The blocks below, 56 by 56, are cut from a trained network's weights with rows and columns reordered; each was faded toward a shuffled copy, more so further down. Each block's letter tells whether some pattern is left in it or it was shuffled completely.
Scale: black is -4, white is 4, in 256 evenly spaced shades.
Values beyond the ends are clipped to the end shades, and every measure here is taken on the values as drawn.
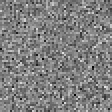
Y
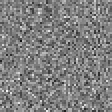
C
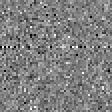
C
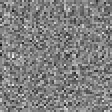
C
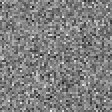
C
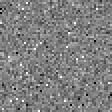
Y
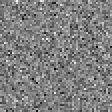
Y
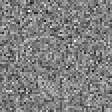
Y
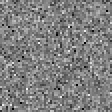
Y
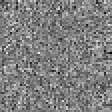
C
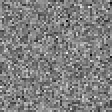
Y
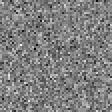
Y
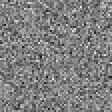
Y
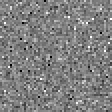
Y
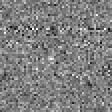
C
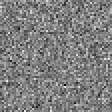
Y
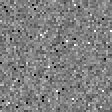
Y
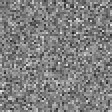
Y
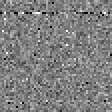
C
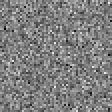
Y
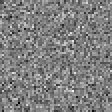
C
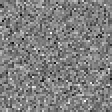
Y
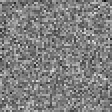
Y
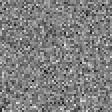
Y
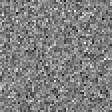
Y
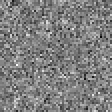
C
